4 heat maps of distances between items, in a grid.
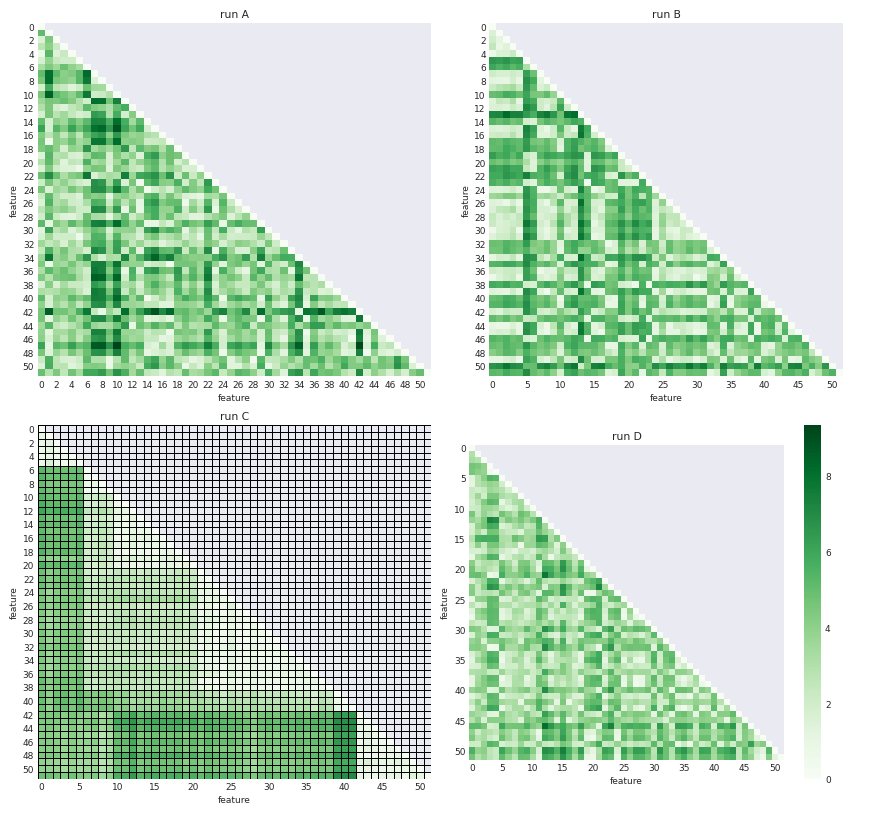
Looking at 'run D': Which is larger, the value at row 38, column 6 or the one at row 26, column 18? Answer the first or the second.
the second
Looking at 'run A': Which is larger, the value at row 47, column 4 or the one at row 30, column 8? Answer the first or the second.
the first
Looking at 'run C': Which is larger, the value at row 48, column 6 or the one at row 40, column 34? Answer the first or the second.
the first
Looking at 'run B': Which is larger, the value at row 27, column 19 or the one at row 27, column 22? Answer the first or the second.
the first
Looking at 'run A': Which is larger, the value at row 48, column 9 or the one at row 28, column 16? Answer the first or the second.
the first
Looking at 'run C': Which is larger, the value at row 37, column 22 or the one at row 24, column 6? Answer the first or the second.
the second
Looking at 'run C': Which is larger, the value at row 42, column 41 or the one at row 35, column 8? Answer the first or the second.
the first
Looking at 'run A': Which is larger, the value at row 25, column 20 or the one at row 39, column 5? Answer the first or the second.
the second
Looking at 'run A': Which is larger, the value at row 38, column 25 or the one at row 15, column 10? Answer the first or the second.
the second
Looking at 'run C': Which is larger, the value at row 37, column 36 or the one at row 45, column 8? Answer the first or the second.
the second
